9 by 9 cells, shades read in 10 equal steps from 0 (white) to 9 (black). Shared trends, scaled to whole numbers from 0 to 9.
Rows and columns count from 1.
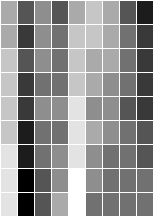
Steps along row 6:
up down same down up up up up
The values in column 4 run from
3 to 6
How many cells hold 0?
2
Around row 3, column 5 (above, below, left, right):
2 2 5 3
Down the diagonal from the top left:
3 7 4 5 1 3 5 5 5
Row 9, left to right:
1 9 6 3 0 5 5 5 5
